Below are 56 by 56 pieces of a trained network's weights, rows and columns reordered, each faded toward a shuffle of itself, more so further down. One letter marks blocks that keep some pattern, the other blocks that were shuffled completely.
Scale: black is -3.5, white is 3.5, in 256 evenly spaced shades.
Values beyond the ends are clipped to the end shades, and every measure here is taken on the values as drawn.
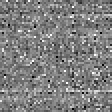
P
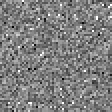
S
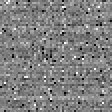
P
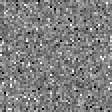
S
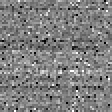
P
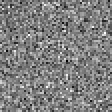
S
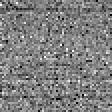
P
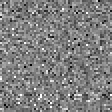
P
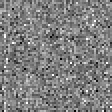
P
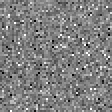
S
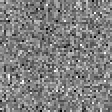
P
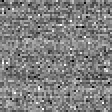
P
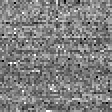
P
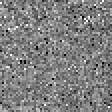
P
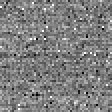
P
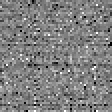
P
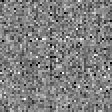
P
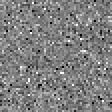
S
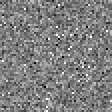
S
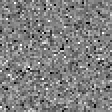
S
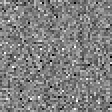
P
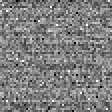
P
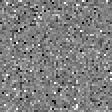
S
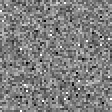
S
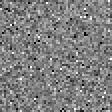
S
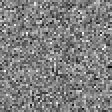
S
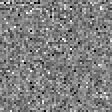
P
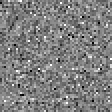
S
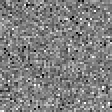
S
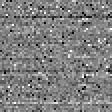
P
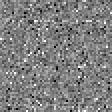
P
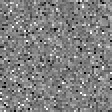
S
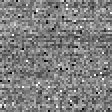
P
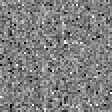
P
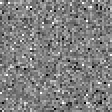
P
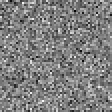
S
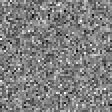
S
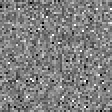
P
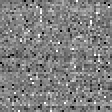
P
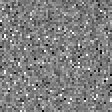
S
